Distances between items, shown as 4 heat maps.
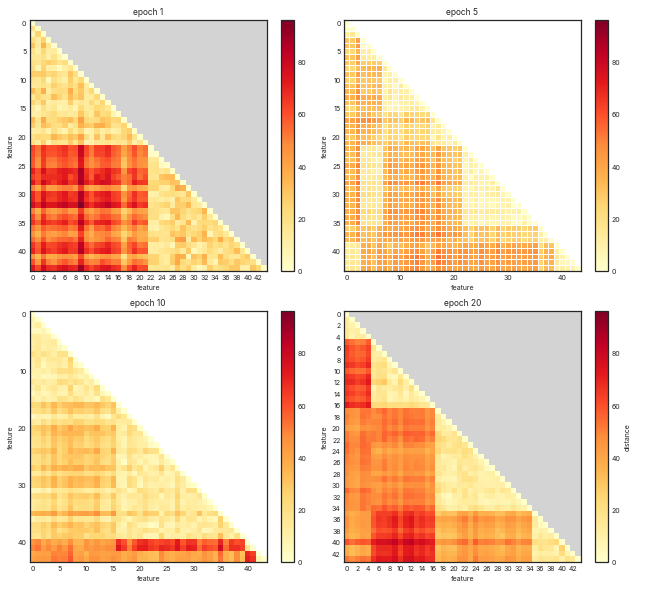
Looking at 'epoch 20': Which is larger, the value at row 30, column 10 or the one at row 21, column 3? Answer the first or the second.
the second
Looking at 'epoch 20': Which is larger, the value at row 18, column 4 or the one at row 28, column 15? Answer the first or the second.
the first
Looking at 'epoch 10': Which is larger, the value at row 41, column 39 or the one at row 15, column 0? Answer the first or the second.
the first
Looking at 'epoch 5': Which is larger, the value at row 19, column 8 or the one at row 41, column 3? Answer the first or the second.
the second
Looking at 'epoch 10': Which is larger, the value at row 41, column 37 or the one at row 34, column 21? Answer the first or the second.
the first
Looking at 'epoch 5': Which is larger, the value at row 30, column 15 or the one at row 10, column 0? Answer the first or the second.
the first
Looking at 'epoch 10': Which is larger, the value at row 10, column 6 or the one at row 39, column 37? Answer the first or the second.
the first
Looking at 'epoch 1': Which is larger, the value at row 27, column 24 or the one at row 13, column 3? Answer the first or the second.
the first
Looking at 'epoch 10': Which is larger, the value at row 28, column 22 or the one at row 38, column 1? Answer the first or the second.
the second
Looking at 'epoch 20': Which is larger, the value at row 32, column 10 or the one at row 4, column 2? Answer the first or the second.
the first
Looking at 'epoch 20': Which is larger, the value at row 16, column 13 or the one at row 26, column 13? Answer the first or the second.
the second
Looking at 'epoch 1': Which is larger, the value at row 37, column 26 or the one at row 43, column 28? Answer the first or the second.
the first
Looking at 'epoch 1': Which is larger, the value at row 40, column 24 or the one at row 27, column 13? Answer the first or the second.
the second
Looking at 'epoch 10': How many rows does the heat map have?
44
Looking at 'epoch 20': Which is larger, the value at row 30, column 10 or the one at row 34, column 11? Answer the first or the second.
the second
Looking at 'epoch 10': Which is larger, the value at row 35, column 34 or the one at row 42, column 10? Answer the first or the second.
the second
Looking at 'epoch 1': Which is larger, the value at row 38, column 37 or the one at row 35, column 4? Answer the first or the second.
the second
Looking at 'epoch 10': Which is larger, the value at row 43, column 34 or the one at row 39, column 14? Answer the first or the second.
the first
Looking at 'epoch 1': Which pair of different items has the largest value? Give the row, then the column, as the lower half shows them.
32, 9
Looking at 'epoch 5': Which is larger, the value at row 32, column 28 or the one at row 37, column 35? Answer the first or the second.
the second
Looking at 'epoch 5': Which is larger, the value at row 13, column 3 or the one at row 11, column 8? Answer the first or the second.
the first
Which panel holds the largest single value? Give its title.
epoch 1
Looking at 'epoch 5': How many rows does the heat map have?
44
